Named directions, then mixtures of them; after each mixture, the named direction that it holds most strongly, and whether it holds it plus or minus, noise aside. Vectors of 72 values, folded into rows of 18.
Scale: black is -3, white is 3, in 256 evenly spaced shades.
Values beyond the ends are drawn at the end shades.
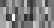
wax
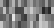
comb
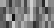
wax, minus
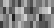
comb, minus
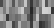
comb, minus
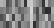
wax, minus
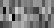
comb, minus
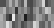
wax, plus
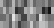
comb, plus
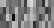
wax, minus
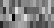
comb, minus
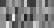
wax, plus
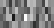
wax, minus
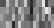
wax, plus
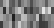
comb, minus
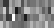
comb, plus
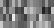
comb, plus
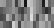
wax, minus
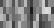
comb, minus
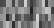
wax, plus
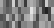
wax, minus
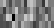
wax, minus
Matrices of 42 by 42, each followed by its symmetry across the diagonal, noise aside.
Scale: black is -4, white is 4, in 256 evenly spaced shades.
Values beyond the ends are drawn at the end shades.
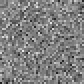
symmetric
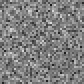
symmetric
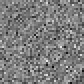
symmetric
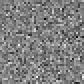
antisymmetric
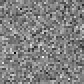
neither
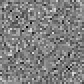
symmetric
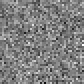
antisymmetric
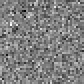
antisymmetric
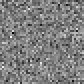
neither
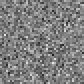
neither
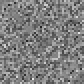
symmetric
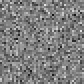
neither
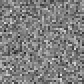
neither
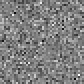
antisymmetric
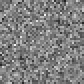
symmetric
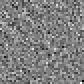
antisymmetric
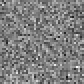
antisymmetric
